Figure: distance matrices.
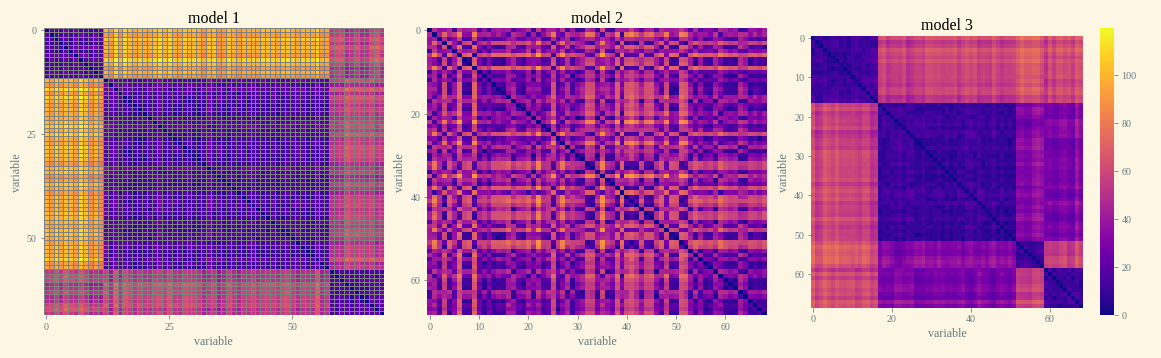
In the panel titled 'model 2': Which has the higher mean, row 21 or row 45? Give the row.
45
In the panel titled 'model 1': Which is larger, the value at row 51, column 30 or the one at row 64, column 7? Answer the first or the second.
the second
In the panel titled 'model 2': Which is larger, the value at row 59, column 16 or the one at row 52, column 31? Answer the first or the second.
the second
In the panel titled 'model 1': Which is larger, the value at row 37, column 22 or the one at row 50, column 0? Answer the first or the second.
the second
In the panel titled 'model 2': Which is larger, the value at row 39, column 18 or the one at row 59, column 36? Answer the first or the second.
the second
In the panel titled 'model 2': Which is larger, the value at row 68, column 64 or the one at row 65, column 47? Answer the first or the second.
the first
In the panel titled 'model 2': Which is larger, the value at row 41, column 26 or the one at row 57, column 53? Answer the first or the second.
the first
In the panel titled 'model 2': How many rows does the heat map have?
69
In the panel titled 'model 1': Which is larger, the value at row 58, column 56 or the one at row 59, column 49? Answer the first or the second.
the second
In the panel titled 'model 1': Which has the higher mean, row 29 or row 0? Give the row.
0
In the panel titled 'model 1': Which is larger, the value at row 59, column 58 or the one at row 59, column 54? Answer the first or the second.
the second
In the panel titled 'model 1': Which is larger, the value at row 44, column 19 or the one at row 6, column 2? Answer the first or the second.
the second
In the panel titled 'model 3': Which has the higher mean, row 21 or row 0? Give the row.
0
